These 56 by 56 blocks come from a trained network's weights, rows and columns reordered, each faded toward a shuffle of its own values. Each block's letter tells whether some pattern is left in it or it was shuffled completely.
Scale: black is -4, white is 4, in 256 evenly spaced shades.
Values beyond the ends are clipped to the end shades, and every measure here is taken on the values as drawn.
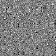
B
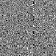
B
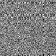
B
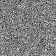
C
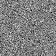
C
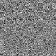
B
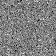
C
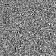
B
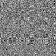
B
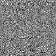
B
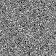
C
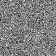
C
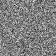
C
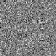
B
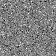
C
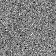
C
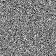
C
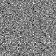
B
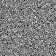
C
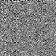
B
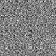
B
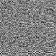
B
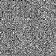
B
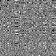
B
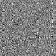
B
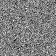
C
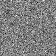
C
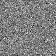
C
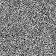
C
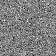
C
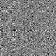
B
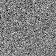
C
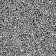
C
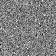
C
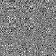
B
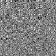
B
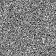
C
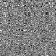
B
